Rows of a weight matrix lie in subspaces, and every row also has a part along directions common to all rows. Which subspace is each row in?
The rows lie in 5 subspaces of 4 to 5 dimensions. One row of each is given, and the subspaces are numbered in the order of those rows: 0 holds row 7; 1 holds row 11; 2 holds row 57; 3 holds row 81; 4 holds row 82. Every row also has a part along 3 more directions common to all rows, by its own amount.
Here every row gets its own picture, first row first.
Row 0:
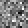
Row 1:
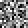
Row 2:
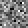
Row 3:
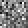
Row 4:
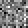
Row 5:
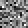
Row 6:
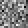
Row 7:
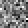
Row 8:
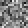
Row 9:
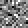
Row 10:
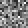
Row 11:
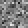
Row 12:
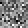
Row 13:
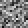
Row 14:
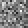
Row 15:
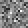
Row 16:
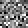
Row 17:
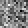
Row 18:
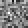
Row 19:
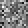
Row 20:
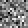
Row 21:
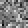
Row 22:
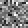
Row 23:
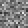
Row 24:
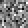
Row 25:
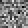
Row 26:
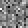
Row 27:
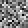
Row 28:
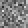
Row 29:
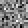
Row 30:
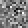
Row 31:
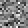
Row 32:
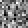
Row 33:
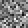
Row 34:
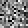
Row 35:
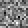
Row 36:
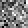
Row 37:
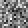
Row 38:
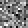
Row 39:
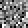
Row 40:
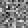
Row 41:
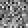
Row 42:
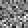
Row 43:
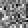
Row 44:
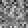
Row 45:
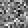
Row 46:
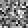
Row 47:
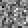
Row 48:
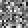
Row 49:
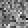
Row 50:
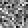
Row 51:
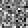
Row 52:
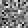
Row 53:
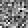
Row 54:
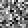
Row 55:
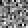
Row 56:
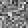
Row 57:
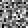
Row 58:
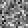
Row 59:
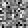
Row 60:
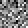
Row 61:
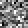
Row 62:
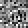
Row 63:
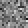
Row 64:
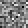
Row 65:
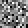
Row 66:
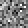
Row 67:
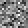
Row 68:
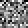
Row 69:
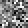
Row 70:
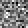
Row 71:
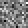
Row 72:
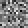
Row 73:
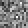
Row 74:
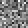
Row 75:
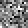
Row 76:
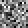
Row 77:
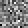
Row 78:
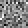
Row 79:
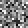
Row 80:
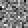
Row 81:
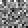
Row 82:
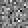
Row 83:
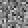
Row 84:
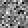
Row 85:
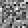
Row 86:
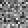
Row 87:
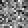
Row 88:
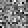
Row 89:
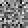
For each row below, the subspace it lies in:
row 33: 2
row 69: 0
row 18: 3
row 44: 3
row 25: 3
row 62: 4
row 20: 2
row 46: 3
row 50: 1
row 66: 4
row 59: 1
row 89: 0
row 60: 3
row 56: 3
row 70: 2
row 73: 4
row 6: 4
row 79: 1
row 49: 0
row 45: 1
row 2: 4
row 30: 2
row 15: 4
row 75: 2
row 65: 2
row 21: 0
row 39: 0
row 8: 3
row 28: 4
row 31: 1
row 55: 3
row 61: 0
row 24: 0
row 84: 1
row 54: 2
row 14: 4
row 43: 0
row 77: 4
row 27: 2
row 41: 2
